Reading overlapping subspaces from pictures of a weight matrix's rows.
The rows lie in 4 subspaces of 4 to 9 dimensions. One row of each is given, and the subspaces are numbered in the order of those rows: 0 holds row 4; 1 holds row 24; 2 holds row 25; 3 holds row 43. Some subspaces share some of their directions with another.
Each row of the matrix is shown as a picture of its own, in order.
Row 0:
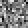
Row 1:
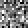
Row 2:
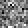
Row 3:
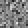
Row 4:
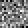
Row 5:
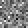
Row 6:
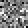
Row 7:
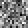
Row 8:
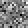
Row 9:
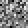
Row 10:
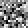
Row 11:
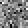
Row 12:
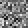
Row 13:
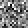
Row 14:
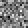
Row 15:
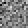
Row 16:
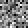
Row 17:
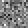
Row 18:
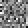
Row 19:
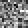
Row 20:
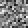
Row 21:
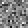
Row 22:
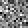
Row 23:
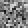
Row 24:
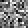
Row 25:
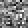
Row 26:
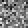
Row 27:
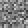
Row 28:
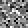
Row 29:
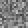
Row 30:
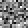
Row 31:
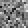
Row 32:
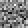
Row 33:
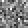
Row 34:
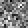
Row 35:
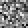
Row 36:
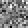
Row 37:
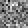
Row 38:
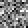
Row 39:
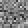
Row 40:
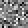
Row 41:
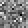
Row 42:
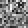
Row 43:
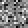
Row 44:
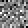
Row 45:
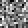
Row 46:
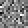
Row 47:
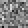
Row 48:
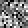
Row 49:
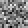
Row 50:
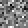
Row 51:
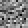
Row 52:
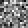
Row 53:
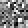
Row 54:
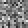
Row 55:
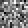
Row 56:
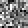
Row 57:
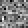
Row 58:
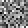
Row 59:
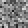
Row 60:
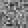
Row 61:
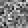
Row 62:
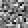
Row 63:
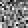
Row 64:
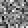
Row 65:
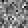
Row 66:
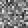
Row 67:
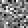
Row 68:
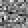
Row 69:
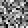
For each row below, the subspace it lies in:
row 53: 1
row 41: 3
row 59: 1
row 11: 3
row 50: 2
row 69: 0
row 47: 1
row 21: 3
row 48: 1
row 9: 2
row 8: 3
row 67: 3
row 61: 1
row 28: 1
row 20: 3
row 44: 0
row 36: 3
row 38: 1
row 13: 3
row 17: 1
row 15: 3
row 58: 0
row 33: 2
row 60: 2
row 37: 2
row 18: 3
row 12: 3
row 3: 1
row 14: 1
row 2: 2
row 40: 2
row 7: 3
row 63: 2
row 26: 3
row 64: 0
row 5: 2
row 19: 1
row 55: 1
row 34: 1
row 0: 0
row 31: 2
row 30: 3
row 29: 2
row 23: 2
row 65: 3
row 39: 3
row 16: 2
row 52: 1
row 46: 3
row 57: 0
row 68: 0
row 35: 1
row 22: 3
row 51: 2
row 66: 2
